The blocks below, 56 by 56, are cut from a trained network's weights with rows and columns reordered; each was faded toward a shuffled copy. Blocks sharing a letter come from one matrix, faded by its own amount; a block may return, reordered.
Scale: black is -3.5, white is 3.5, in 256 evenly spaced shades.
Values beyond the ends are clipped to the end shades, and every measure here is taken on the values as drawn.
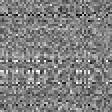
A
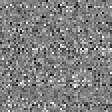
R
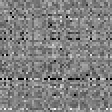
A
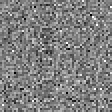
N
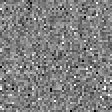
N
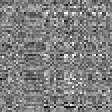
A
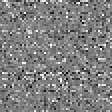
R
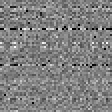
A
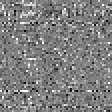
R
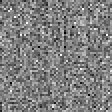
N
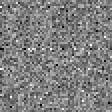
N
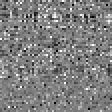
R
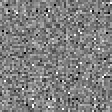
N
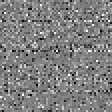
R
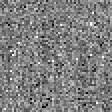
N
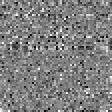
R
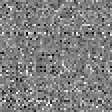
R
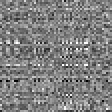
A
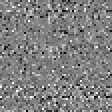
R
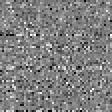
R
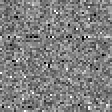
N
